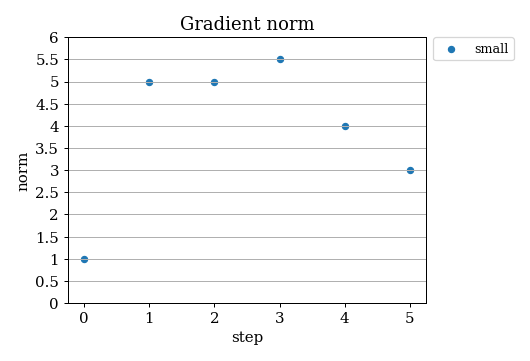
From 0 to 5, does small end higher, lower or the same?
higher
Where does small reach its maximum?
3
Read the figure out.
Title: Gradient norm
x-axis: step, ticks 0 1 2 3 4 5
y-axis: norm, ticks 0 0.5 1 1.5 2 2.5 3 3.5 4 4.5 5 5.5 6
Legend: small
Values:
small: 1 5 5 5.5 4 3
